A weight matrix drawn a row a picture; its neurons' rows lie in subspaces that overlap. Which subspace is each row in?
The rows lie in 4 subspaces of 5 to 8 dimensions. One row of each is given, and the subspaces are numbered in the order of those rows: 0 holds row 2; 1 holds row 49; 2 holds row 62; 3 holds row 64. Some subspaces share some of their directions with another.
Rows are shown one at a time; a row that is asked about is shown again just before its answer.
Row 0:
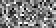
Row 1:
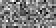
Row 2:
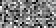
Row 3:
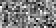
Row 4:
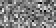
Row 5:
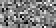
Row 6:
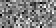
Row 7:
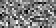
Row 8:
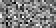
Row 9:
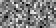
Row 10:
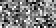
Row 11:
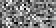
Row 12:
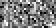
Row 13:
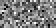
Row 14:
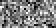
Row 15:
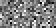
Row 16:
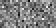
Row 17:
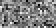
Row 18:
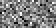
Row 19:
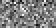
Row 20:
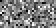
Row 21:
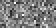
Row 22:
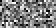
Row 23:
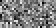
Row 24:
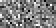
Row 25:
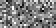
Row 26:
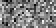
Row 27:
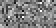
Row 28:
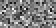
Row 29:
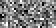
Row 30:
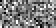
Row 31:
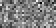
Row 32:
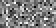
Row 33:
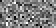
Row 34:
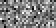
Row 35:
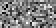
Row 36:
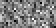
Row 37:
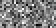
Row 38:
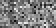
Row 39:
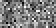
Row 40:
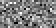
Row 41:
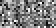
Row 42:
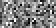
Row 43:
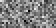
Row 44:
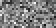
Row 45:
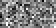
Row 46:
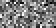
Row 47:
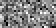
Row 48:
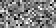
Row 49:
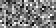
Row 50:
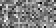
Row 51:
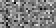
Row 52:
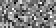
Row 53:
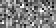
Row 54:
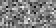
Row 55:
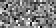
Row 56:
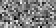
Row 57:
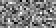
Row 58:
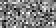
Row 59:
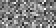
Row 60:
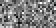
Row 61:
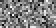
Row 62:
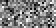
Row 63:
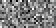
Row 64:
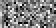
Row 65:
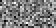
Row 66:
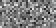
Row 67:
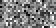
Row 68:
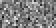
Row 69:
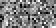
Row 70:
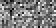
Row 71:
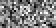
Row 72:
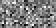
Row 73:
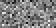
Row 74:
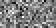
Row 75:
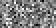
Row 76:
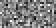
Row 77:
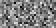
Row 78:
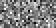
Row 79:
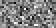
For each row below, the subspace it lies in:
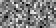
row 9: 3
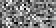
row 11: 1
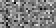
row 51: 2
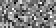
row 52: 3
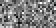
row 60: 2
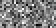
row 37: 2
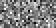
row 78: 1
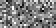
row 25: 1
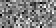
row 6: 2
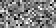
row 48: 2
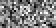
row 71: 0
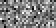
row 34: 1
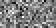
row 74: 3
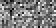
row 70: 2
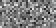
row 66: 1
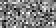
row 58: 1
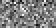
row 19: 2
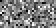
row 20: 3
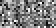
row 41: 3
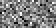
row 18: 0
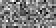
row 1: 2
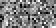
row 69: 2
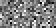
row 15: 2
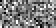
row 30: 1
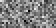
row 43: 0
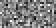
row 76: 3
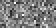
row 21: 2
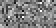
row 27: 3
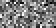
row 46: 2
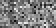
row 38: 3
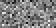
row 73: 1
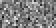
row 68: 2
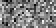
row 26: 2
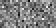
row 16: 1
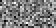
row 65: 1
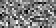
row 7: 2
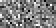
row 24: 1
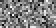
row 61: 0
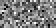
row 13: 1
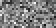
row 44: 2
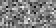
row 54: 3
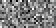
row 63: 1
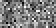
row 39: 3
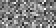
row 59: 2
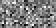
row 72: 1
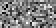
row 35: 1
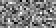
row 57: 3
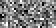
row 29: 2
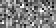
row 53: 1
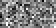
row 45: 3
